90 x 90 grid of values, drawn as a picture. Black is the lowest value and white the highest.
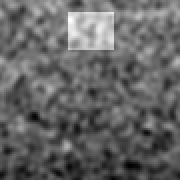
There are no regular stripes. Values rise toward the top. The texture is blotchy. In the top middle lies a patch that is higher than the rest. Values change most from cell to cell in the top middle. The top middle is the ninth with the highest average.
